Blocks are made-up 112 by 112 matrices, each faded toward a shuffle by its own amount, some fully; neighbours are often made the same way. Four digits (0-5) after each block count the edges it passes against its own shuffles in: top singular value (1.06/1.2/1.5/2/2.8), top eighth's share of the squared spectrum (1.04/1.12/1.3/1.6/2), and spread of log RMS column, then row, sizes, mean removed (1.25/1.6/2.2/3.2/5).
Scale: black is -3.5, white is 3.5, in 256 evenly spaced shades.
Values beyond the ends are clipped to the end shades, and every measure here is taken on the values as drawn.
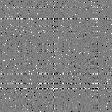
5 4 2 3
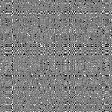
5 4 3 3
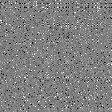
4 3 1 2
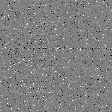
3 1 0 0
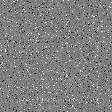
3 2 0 0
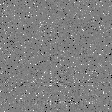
3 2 0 0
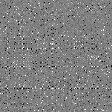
4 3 1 2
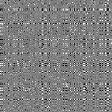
5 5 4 4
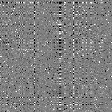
5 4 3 3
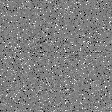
3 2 0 0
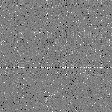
4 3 1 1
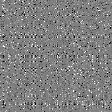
5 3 2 2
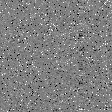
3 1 0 0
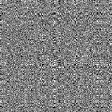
4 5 3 3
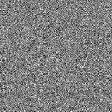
4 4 2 2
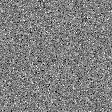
1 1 0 0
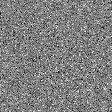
0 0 0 0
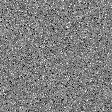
0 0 0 0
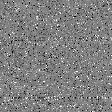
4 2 0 1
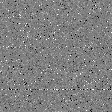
2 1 0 1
